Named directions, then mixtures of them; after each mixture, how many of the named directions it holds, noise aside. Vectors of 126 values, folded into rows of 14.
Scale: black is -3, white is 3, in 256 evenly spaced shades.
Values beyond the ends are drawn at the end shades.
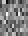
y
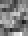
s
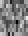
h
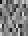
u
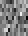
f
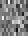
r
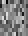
two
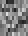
three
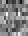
three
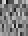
two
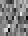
one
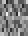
three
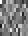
one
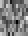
one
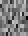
three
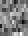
two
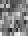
three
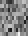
three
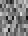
one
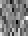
two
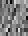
three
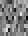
one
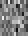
one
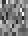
two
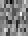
two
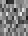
two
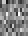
one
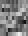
two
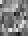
two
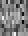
three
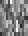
two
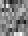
three
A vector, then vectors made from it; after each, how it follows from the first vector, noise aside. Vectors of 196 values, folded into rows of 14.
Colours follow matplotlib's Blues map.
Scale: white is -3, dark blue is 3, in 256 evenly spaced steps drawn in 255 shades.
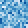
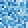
sign-scrambled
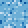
partly zeroed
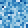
sign-scrambled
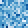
reversed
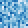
sign-scrambled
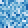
reversed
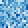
reversed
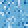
partly zeroed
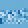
partly zeroed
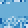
partly zeroed
